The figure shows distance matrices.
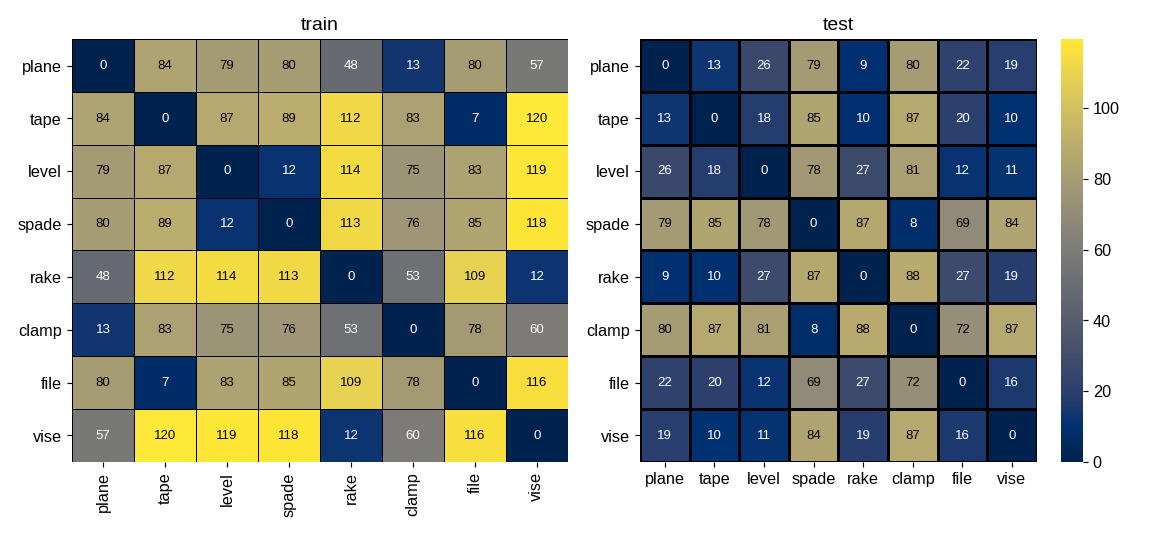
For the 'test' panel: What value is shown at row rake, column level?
27
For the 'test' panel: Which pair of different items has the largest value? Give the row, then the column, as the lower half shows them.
clamp, rake
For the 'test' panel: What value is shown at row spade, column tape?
85
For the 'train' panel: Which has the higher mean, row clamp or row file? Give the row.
file
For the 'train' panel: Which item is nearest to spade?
level
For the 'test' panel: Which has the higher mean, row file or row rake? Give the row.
rake
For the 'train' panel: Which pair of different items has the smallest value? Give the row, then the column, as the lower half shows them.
file, tape
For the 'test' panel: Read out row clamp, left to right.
80 87 81 8 88 0 72 87
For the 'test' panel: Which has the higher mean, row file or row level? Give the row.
level
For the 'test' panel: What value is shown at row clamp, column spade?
8
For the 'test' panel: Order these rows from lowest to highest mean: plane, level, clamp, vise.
vise, plane, level, clamp
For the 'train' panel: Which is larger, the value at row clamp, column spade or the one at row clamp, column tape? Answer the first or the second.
the second
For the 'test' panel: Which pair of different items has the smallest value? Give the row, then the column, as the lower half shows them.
clamp, spade
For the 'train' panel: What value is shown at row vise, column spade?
118
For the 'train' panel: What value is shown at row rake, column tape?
112
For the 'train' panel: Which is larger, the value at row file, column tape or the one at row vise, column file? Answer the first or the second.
the second
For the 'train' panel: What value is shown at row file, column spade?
85
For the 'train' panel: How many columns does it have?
8
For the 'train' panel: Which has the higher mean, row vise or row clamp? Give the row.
vise
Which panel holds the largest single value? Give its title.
train
